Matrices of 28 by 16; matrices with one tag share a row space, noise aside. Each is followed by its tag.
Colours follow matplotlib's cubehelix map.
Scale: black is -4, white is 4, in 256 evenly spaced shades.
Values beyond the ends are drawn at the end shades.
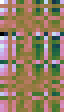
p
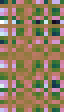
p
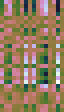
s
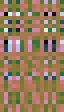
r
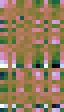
p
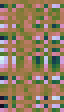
p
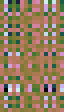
r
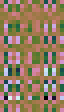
r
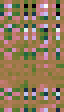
s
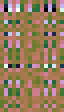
r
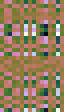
s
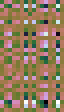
s
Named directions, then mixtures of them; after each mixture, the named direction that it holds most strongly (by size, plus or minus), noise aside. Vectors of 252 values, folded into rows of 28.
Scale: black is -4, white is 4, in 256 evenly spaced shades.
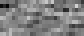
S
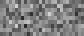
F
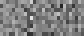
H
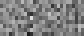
H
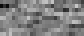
S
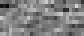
S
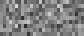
F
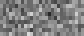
F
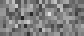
F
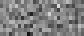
F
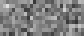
H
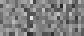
H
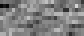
S
